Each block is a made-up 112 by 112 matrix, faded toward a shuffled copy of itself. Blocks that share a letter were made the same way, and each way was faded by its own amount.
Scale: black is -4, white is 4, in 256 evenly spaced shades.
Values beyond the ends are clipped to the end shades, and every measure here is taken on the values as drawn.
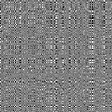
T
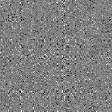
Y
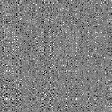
Y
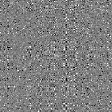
Y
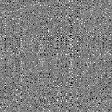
Y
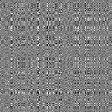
T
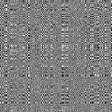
T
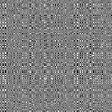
T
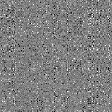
Y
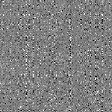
Y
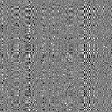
T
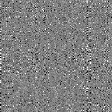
Y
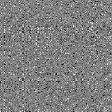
Y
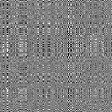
T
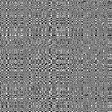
T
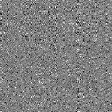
Y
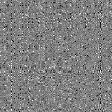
Y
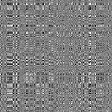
T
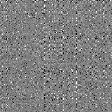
Y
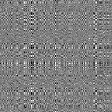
T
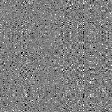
Y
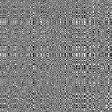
T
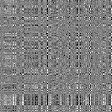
T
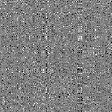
Y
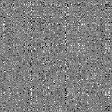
Y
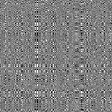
T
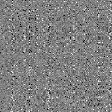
Y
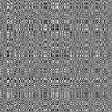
T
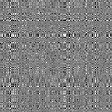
T
